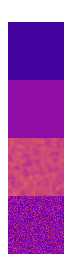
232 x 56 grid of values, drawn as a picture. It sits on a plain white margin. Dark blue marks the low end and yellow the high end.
The table splits into 4 rows of 1 panel. Panel 1,1: very low, flat. Panel 2,1: low, flat. Panel 3,1: middling, blotchy, faint in contrast. Panel 4,1: low, fine-grained.
